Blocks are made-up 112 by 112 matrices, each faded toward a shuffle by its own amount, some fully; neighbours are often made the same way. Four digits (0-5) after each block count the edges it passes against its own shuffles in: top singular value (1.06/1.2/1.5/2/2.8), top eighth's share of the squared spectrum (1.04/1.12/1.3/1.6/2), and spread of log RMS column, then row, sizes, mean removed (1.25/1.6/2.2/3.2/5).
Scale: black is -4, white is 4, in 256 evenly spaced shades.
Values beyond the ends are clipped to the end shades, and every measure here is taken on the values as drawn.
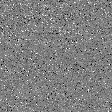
0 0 0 1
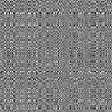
5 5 4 4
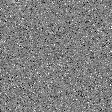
0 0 0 0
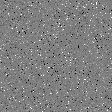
0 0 0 0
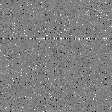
4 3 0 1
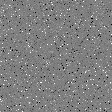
0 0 0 0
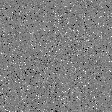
2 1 0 0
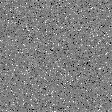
2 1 0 0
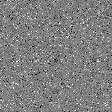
3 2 0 1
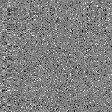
4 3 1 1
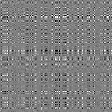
5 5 4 4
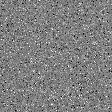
0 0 0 0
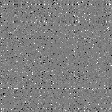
4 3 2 2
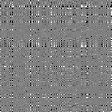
5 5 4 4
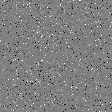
3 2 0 1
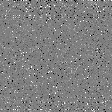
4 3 1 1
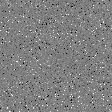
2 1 0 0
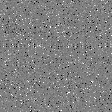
3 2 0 0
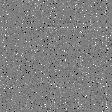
3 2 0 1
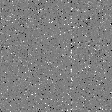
3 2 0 1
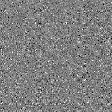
4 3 2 2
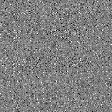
4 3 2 2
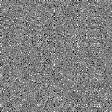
4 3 2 2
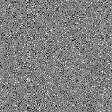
4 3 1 1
